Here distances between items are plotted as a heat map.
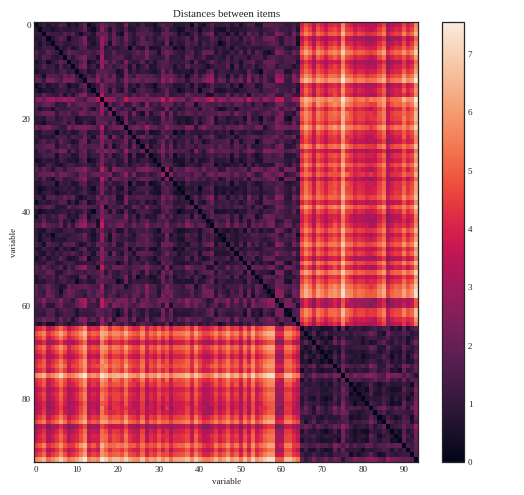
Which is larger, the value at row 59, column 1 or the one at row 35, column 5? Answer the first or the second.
the first
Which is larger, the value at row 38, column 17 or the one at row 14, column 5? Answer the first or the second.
the first
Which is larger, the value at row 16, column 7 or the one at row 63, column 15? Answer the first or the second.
the first
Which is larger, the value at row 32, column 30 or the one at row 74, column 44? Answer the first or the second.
the second
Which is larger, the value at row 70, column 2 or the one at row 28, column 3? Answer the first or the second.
the first
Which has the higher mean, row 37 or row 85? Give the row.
85
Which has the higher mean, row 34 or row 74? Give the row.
74
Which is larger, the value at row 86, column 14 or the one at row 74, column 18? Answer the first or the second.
the second
